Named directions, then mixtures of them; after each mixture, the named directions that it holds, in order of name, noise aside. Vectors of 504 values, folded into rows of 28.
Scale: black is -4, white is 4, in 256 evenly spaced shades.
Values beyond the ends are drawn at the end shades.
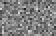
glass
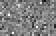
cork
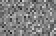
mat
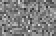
glass, mat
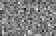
glass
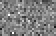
cork, glass, mat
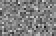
cork, glass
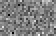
cork, mat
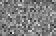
cork, glass, mat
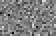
cork, glass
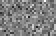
cork, mat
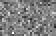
cork, glass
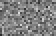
glass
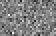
cork, mat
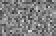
glass, mat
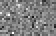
cork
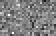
cork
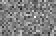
glass, mat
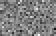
cork, glass, mat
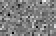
cork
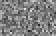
glass, mat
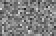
glass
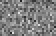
cork, glass, mat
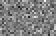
cork, glass, mat
